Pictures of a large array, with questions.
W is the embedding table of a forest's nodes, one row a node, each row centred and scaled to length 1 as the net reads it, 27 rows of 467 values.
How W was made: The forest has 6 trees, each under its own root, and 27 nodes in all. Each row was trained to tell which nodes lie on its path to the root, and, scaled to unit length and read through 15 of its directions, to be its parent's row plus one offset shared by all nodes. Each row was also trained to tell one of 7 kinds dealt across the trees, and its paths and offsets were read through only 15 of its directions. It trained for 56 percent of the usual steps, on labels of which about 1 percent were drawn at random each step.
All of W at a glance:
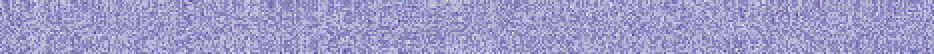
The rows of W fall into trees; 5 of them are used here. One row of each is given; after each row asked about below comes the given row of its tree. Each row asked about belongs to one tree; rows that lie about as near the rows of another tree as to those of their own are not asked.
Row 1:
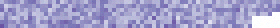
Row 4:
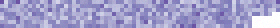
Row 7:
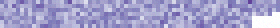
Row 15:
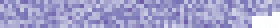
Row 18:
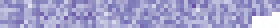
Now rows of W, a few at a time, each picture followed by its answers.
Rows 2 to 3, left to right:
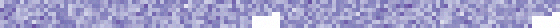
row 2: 1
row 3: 4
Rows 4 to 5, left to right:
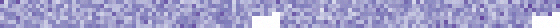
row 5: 7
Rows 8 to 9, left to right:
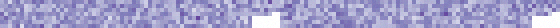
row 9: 1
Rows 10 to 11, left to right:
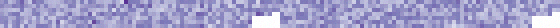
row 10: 7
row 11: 15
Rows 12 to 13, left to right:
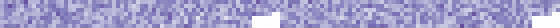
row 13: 4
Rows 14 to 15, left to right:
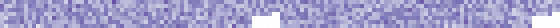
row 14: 18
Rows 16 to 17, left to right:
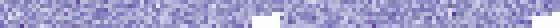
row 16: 4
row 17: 7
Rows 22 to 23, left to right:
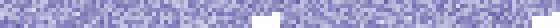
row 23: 4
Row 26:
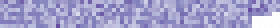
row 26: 7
